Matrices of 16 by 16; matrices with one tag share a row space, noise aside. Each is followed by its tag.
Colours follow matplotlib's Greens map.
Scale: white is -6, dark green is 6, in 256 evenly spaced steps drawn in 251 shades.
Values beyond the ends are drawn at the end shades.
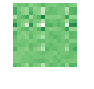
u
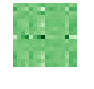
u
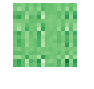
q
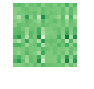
q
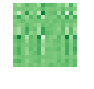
q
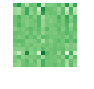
q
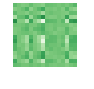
u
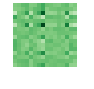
u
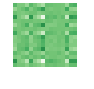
u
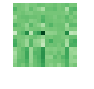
u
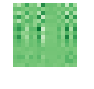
q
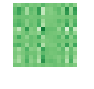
q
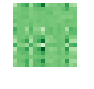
u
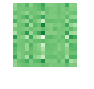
u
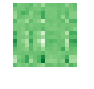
u
